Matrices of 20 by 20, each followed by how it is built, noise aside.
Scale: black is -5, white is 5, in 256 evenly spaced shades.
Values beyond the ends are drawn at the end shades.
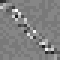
banded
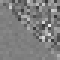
upper triangular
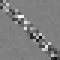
banded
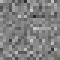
low rank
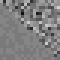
upper triangular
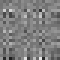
low rank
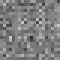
low rank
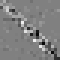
banded
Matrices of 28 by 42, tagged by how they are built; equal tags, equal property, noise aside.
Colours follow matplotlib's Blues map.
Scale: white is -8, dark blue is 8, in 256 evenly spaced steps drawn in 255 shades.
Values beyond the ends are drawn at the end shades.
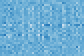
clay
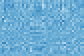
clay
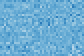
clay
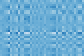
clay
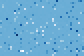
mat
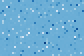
mat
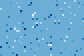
mat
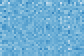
clay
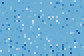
mat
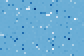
mat
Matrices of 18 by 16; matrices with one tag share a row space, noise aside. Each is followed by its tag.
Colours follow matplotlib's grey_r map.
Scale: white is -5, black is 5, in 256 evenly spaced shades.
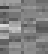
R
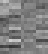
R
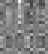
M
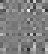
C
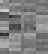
R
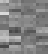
R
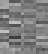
R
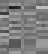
R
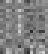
M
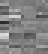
R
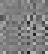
C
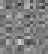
M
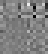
C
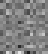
M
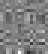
M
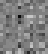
M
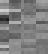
R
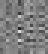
M
